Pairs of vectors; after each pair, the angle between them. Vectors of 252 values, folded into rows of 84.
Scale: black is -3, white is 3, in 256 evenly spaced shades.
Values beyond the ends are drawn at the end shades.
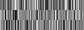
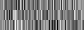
partly opposed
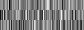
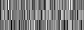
partly aligned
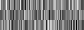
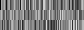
nearly opposite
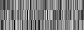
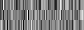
partly opposed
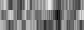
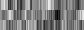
nearly parallel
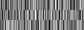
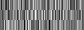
nearly parallel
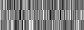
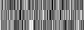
nearly parallel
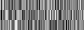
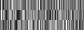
nearly opposite
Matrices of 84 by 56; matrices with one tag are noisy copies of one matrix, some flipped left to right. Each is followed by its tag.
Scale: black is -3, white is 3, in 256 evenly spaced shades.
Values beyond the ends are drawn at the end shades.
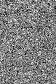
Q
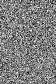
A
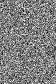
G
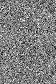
G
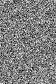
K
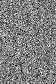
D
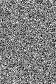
K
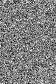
K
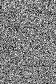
Q
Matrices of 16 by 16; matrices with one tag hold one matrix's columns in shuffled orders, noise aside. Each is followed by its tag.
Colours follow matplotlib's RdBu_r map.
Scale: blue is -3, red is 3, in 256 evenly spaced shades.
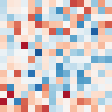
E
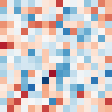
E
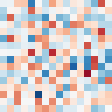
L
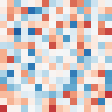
E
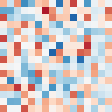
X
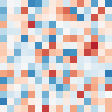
X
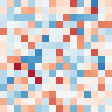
L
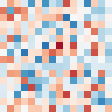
X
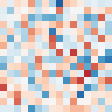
L
